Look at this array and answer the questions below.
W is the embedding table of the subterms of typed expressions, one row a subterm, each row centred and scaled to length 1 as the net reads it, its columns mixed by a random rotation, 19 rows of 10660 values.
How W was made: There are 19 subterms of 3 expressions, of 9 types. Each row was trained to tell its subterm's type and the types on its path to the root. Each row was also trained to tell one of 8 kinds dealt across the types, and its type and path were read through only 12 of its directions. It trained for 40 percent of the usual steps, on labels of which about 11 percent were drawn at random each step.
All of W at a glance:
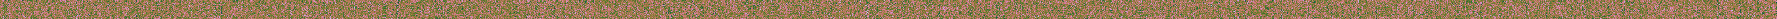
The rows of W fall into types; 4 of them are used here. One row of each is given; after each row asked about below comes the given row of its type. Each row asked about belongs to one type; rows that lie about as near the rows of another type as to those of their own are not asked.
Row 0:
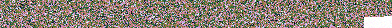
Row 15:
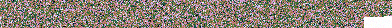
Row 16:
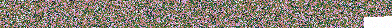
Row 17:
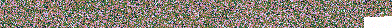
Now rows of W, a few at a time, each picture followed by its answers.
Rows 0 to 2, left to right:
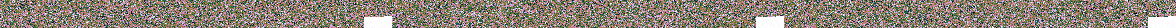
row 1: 17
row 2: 0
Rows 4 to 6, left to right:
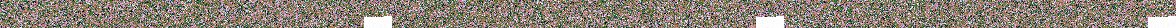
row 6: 15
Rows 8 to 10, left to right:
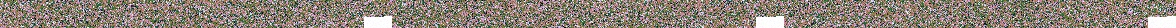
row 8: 15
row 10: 16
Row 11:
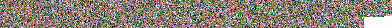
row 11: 0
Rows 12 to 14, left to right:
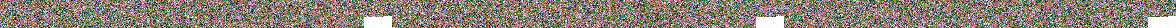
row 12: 16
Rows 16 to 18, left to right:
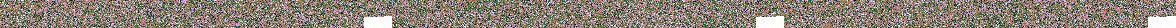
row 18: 16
